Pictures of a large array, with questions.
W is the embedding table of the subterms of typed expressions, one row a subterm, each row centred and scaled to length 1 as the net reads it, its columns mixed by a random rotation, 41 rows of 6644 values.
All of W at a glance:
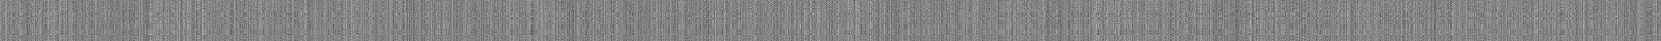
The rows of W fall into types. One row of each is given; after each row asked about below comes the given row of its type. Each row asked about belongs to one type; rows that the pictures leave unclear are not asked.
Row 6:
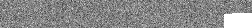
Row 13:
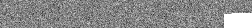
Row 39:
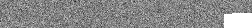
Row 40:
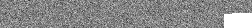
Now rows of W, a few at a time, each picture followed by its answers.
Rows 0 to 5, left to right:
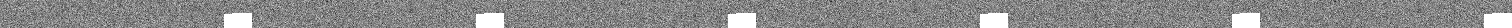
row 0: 6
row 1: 39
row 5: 39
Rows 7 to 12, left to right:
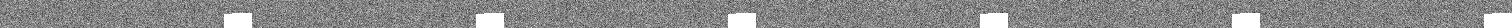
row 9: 6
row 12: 40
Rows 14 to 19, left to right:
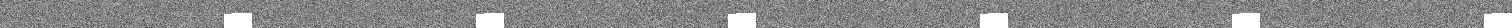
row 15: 40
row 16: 40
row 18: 6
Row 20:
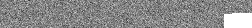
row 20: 40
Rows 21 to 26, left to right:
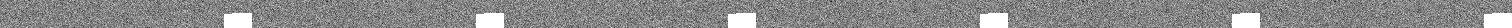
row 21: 40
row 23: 40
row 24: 39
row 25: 39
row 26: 39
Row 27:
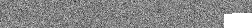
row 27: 39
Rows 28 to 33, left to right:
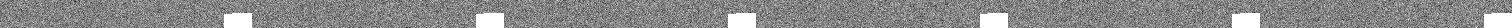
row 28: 39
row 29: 6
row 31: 13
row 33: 13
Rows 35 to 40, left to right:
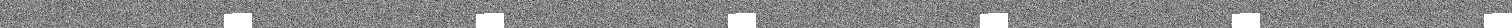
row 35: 6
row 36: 39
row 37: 40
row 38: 6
